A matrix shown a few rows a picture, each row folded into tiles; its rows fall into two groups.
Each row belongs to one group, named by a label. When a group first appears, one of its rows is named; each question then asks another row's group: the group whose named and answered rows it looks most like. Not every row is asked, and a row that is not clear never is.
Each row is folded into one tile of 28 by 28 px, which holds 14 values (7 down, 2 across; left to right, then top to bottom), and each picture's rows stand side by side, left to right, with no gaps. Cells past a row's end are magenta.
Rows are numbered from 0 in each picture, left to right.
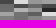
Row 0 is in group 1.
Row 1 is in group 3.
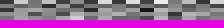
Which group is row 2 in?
3
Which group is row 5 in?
1
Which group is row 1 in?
3
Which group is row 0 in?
1
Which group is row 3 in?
1
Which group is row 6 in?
3
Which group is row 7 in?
1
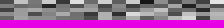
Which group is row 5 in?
1
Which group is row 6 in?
3
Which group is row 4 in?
3
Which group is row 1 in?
3
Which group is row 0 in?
1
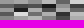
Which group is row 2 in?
3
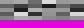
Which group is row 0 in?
3
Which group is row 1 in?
3
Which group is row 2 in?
3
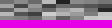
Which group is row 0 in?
1
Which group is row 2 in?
1
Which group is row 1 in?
3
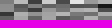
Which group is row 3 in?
3
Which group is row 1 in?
1
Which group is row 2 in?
1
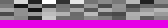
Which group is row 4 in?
3
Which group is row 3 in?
1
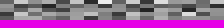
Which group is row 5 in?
1
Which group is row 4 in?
3
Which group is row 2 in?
1
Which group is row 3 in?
1
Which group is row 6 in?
3
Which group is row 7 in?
3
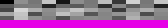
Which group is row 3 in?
3
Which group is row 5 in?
3
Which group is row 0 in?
1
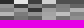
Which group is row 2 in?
1
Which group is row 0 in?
1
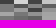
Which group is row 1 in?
1
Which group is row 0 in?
1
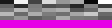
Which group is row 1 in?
1
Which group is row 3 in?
1
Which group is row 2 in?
3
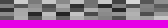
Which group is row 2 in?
3
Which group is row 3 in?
3
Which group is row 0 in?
1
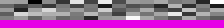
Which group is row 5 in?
3
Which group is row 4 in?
3
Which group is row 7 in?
1
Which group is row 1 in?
1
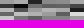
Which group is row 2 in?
3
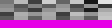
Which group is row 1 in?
1
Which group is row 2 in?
3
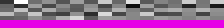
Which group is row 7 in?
3
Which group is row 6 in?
3
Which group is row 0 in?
1
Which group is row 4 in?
3
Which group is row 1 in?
1
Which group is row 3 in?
3
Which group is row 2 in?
3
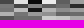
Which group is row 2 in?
3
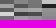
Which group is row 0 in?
1
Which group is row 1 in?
3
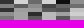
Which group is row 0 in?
1
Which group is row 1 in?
3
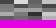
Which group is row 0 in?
1
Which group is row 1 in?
3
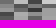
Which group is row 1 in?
1
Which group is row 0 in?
3
